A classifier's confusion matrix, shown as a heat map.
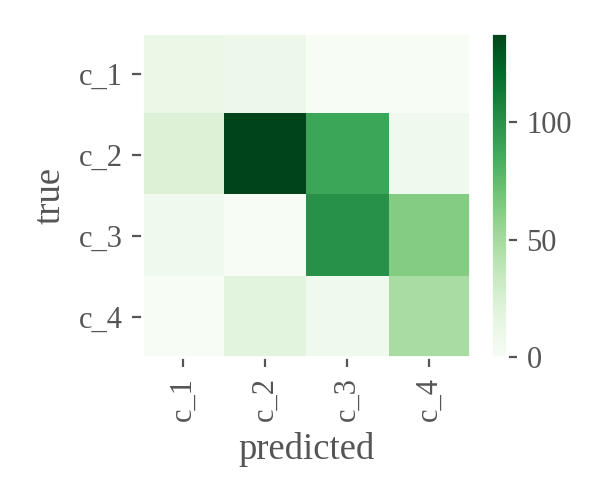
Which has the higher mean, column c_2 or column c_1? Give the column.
c_2
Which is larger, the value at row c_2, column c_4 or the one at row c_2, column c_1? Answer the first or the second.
the second
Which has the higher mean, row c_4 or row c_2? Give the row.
c_2
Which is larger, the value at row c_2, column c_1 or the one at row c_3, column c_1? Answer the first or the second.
the first
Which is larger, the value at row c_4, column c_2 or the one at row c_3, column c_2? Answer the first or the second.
the first
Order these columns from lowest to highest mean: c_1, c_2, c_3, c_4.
c_1, c_4, c_2, c_3
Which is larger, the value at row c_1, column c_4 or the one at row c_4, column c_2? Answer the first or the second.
the second
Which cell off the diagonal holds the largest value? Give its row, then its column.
c_2, c_3
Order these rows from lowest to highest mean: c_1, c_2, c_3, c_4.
c_1, c_4, c_3, c_2
